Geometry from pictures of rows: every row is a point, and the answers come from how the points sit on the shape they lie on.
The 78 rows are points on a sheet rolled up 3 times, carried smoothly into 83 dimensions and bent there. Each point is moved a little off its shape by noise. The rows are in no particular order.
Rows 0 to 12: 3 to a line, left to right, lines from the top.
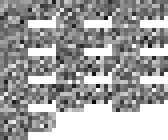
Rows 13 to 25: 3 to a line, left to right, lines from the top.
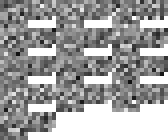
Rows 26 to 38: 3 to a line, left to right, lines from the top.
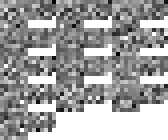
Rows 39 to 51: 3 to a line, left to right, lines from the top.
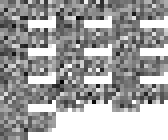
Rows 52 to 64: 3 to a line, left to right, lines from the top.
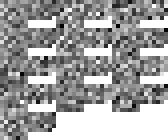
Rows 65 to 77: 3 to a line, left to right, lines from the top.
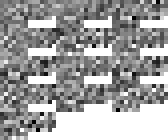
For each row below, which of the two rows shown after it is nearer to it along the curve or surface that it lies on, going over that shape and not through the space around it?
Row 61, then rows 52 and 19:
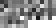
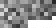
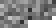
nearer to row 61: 52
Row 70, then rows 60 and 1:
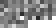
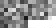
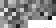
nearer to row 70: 60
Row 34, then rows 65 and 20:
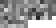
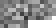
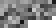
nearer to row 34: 65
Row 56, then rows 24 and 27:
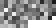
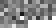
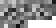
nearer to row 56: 27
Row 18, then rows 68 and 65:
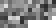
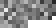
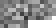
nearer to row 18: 68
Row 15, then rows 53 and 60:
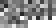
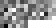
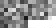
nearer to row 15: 60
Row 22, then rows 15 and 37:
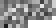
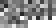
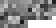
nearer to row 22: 15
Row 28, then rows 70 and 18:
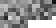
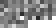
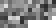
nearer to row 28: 18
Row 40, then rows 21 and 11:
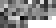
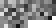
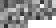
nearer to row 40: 21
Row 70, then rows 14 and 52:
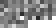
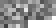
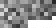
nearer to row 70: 14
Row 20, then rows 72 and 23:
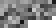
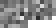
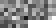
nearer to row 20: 23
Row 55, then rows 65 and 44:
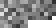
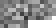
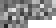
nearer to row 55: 65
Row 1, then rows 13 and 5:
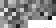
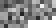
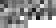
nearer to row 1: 5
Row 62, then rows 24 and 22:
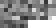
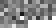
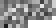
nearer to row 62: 22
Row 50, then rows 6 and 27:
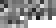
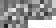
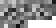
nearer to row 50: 6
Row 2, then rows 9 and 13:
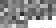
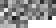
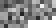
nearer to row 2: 13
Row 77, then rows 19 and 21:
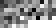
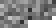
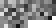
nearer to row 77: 21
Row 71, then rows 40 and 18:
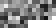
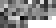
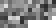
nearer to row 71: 40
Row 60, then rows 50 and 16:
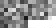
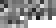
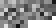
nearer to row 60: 50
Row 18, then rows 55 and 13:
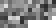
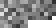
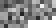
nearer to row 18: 55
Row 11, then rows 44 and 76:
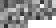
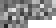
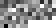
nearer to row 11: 44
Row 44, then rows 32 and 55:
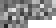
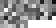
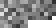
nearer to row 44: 32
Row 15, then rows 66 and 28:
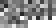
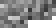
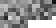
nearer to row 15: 28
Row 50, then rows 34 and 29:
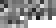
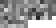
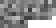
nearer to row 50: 34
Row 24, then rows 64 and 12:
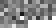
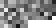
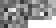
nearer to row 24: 12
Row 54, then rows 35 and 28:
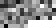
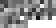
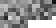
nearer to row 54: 35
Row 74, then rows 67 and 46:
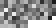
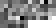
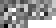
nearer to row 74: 67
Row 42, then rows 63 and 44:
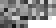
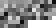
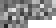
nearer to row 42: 63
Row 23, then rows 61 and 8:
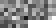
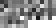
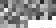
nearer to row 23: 61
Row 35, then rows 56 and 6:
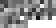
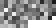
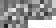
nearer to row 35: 6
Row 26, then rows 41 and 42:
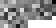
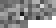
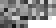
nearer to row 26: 42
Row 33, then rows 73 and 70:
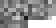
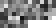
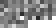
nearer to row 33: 70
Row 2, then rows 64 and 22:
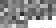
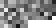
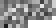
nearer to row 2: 22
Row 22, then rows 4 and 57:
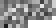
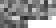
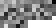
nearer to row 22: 4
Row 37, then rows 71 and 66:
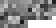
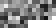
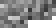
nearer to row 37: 66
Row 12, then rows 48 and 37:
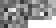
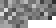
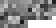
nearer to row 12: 37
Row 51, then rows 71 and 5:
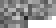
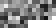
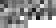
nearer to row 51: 5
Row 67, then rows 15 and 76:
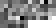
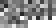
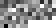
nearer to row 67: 76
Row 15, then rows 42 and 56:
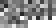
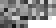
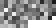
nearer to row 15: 56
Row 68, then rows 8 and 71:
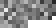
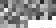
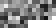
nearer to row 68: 8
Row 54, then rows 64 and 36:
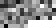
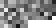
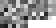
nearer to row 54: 36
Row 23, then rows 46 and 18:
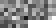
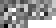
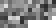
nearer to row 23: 18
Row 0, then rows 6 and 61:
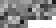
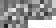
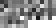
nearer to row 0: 6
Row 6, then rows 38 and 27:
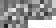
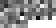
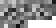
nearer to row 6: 38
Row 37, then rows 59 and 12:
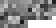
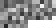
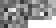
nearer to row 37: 12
